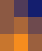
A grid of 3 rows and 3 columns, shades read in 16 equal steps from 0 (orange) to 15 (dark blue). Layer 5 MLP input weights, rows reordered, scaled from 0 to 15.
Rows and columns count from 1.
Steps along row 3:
down up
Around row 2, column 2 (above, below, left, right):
11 0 7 9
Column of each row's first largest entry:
3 3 3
